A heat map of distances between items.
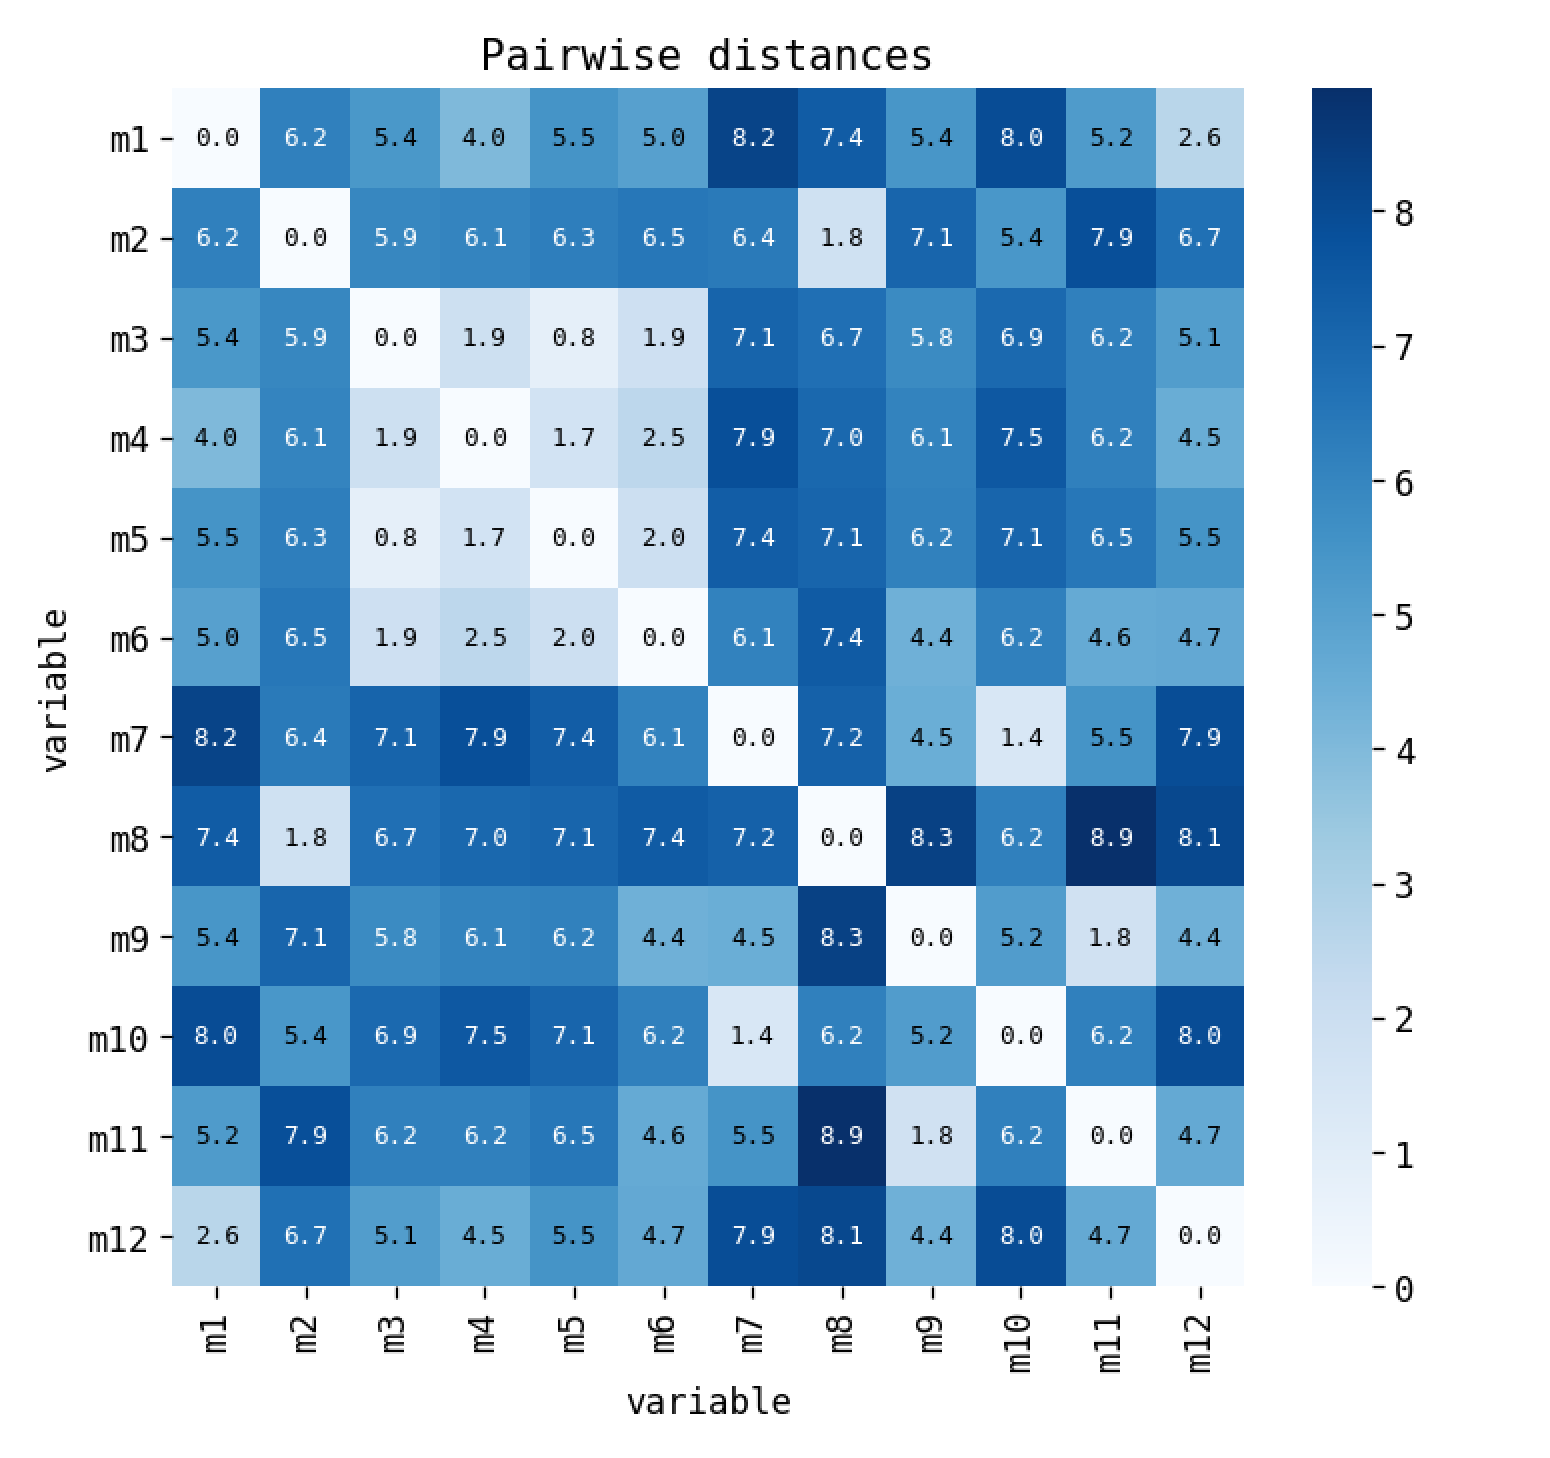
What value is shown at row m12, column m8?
8.1
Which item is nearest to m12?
m1
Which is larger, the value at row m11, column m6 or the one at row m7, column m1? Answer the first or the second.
the second
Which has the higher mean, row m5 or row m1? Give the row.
m1
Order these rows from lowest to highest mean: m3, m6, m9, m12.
m6, m3, m9, m12
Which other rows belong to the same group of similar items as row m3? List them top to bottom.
m4, m5, m6
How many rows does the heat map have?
12
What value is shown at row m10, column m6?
6.2
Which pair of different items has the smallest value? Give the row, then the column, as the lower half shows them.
m5, m3
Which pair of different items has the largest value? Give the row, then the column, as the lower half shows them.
m11, m8
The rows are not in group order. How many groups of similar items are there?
5
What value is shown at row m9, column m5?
6.2
